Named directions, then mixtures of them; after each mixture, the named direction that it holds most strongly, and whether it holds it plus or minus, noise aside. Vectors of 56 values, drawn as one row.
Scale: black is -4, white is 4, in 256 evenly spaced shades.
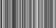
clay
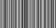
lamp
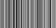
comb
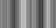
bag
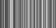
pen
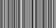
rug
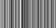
lamp, plus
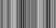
bag, minus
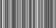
clay, plus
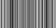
pen, minus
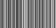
lamp, minus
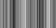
bag, plus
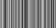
lamp, plus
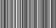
comb, minus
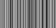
lamp, minus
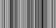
pen, minus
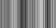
bag, minus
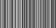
comb, minus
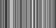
pen, plus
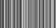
lamp, minus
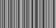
rug, plus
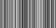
comb, minus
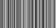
lamp, minus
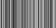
clay, plus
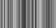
bag, minus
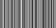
rug, plus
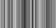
bag, minus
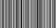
comb, plus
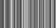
lamp, minus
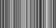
pen, plus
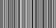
rug, plus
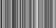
clay, plus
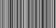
lamp, minus
